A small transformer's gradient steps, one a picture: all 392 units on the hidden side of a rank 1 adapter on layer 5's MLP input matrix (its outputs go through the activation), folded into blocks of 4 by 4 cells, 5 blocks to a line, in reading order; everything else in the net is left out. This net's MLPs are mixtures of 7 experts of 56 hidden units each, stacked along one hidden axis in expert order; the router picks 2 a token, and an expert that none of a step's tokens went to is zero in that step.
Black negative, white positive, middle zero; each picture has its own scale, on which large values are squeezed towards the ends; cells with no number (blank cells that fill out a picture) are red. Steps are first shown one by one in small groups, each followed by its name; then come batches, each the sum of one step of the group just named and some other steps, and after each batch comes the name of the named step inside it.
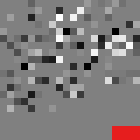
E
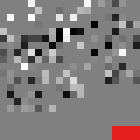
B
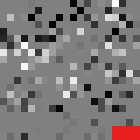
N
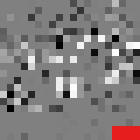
N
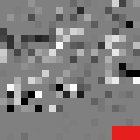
N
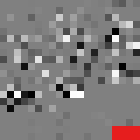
E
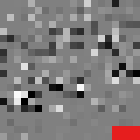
B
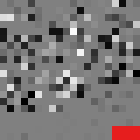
N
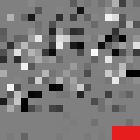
N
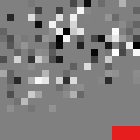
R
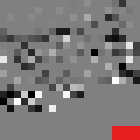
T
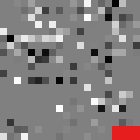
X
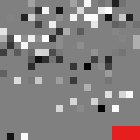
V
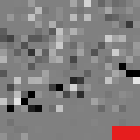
X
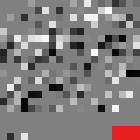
V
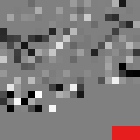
T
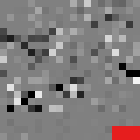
X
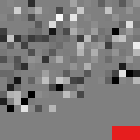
R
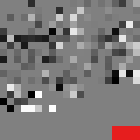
R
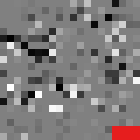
X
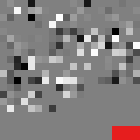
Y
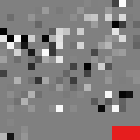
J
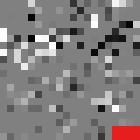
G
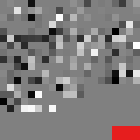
Y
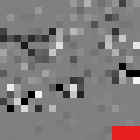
G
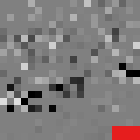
G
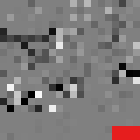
J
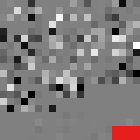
Y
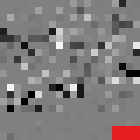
J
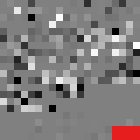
Y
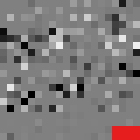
J
